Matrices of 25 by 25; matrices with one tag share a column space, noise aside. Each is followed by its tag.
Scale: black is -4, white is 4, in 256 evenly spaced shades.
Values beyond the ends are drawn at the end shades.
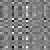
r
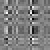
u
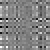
r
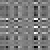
r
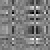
u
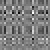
u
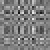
u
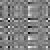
r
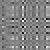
r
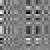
u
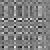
r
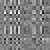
u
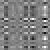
r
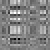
u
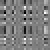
u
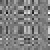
u
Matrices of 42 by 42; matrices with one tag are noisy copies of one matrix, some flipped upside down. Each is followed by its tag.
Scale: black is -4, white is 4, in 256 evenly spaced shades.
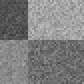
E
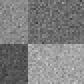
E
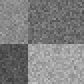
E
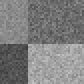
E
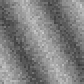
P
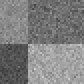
E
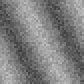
P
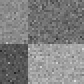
E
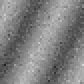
P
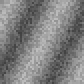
P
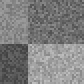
E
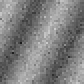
P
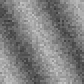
P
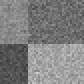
E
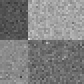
E
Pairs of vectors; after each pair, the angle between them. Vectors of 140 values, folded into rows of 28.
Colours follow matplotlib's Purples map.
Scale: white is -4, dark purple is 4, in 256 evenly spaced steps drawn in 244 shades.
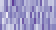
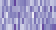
partly aligned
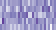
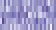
nearly parallel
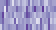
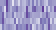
nearly parallel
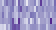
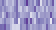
nearly opposite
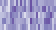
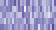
partly opposed
